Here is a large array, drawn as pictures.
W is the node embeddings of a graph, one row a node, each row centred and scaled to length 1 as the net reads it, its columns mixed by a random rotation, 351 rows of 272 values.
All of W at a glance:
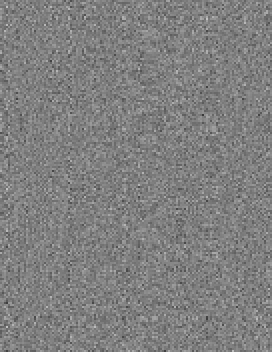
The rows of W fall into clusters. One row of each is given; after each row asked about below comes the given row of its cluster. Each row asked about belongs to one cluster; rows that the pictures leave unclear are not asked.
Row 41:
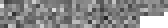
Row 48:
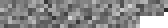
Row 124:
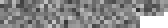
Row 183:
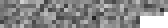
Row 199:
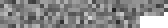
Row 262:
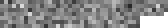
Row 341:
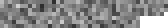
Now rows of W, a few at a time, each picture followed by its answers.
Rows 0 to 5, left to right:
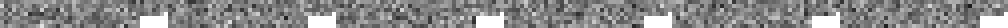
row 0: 41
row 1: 124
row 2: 183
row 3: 262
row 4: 341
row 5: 262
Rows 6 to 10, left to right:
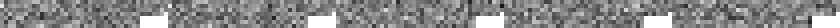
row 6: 41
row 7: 41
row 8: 341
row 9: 48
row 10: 183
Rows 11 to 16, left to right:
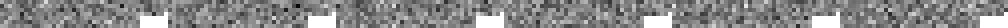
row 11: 124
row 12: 262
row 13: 124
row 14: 341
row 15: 41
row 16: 48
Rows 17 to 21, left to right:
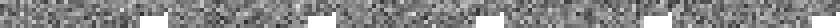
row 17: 48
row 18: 48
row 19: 48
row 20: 341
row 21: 199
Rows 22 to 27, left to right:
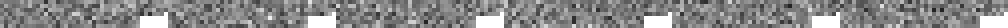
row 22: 48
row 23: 341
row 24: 41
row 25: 41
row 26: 199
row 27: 124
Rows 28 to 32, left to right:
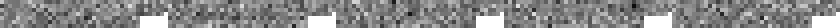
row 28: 48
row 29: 41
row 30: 262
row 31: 262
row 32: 48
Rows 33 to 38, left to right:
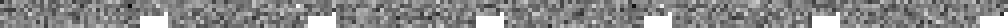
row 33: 262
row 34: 48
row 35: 183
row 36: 262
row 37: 183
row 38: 199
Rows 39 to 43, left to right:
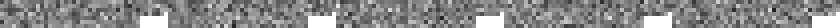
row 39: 262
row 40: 124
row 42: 341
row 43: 124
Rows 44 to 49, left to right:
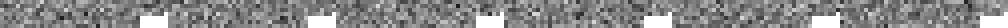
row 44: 183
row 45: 199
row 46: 124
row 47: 262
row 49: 262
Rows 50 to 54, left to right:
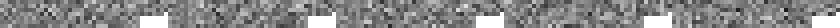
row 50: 48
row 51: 48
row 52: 48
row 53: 341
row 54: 199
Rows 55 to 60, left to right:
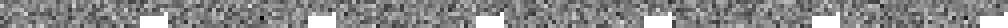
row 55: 41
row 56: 183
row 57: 199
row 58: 124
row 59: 262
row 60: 199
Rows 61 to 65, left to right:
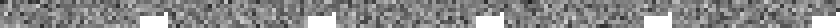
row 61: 199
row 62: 341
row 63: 199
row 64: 124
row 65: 48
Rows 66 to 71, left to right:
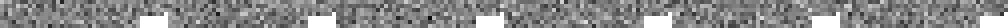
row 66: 341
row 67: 48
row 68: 183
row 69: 341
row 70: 199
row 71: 199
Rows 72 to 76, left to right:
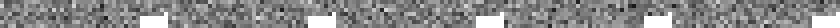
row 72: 41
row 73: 199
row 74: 48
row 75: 262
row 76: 124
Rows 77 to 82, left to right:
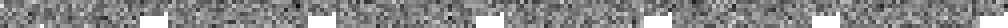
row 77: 41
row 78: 262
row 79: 199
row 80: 199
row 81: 124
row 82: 341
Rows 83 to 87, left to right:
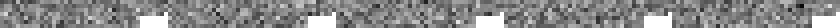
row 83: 199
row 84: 48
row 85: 341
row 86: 183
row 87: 262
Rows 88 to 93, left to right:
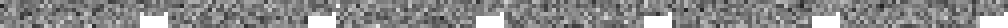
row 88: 124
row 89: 183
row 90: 41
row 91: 341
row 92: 262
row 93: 341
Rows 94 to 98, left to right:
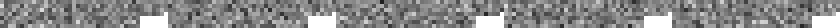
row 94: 41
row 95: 124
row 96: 48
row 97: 41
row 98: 262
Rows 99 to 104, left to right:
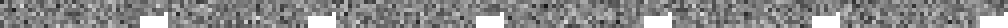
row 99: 262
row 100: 199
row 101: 199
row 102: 341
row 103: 262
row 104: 199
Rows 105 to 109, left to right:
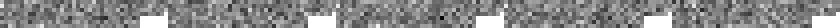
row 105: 41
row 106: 124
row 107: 41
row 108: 41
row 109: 262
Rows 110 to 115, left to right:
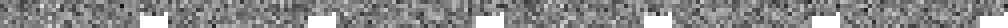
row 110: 124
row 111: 262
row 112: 341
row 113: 124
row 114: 341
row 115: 341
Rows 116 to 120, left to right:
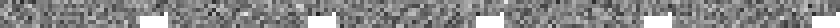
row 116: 199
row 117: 48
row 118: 48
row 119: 341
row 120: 48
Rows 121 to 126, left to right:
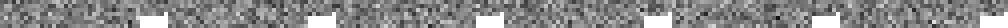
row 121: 199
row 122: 341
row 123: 124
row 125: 41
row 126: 124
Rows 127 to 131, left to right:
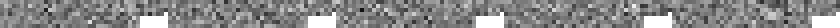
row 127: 48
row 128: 48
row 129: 48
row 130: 48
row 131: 341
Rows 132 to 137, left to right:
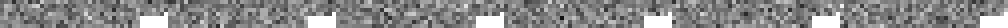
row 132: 199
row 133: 199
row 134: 48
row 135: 124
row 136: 262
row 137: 41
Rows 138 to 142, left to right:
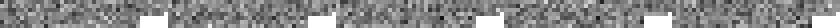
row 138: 262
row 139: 41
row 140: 41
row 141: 183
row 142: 262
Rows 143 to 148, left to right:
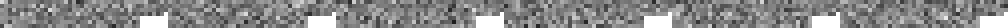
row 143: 48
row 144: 48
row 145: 199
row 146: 124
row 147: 199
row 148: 341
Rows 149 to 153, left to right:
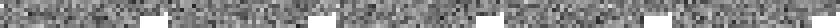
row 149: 41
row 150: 262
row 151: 41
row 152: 183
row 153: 199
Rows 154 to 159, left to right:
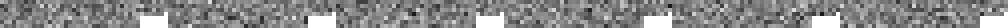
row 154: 124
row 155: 183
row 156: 124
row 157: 341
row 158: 48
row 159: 41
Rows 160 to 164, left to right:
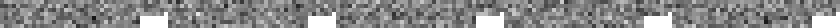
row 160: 183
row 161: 262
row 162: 183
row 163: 341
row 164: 183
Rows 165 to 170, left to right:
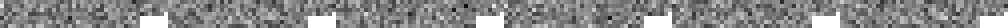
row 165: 41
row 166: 341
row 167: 262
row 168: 41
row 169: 124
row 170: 341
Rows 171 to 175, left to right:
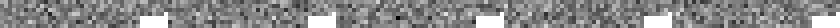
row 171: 48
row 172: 262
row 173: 183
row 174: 41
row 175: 199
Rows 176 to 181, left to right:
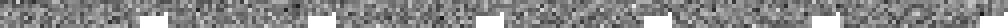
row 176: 199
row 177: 262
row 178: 41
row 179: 48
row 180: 341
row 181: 48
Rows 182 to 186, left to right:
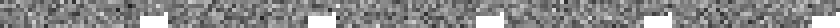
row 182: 262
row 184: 41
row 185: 341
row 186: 48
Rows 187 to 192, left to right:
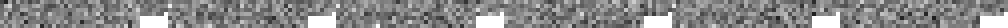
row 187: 199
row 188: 41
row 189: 41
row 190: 48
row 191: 41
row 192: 183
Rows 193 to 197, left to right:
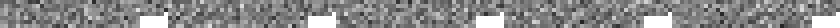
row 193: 199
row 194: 41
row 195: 341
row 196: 48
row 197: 48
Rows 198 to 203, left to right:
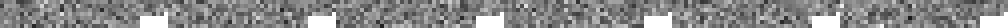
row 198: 124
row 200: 262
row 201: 262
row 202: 199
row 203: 41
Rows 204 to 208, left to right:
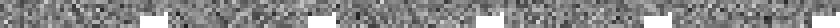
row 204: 124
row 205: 48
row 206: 124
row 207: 199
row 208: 183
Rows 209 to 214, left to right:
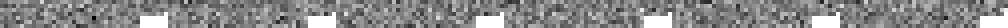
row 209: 183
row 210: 199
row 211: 341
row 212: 199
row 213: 199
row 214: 41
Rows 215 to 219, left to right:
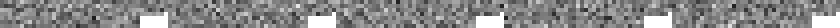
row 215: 183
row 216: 48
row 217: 341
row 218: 41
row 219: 124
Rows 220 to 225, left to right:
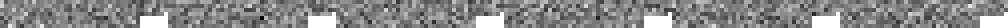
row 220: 41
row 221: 183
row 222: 341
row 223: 183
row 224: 41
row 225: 48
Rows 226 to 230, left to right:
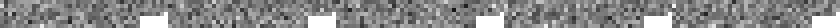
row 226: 41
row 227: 124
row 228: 262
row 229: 41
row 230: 41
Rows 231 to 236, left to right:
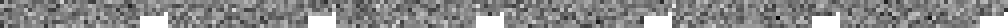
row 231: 262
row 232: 183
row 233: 124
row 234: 183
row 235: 41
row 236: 48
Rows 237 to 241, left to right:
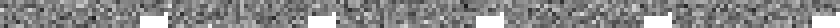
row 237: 183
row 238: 41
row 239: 262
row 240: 48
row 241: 183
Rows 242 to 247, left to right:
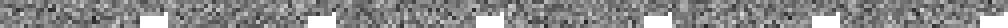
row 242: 183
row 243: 48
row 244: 124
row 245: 199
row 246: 124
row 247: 124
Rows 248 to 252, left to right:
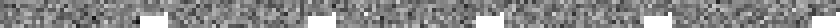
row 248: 183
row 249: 341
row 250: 262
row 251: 199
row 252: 48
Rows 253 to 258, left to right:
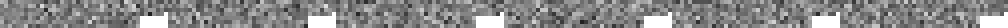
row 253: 48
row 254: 262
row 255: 199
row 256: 48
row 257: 199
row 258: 199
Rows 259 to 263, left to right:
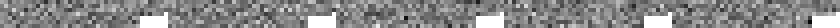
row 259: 48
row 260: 48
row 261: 41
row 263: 183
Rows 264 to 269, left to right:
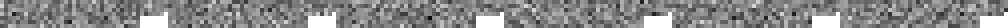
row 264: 41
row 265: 124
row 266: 183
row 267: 341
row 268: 183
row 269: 48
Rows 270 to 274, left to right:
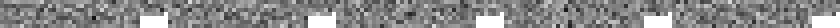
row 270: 183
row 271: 183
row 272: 262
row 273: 124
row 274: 199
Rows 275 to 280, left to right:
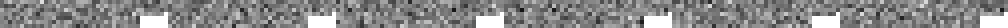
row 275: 183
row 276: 124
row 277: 262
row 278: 183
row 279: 199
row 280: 183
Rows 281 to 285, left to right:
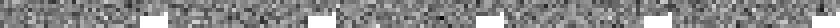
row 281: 262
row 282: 183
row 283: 41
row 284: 341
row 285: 124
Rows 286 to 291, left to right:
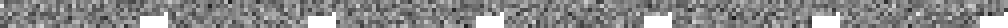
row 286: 41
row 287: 341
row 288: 262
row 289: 183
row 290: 183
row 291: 48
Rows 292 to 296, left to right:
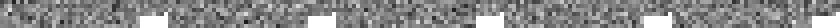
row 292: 199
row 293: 48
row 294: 262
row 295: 199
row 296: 341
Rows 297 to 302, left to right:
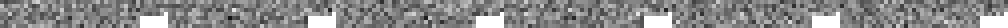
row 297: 41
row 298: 183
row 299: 48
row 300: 183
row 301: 124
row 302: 124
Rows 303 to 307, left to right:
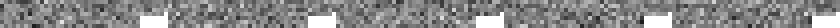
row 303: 124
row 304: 41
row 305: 341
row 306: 183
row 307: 183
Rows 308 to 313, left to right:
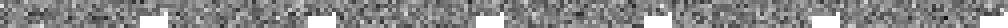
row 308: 41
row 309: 48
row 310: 341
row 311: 262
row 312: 199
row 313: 41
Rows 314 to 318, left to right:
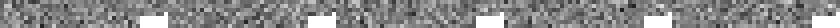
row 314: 199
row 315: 48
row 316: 262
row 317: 262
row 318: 262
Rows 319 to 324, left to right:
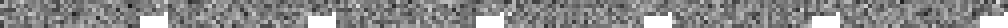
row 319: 262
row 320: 124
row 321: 262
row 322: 199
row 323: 341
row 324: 341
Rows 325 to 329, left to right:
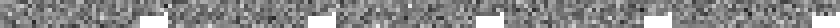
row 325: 341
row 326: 41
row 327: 41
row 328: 262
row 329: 124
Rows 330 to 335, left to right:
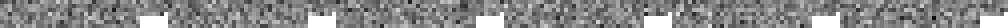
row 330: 199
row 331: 124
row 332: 262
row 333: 41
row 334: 199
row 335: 183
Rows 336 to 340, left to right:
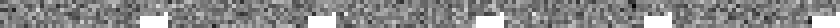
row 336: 262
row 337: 262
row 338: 341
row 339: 262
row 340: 183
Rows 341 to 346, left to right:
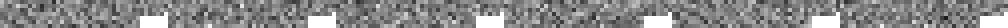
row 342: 41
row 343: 124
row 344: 48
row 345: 341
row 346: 41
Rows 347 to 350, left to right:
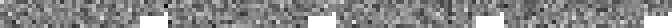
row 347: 341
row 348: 262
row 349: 341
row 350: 124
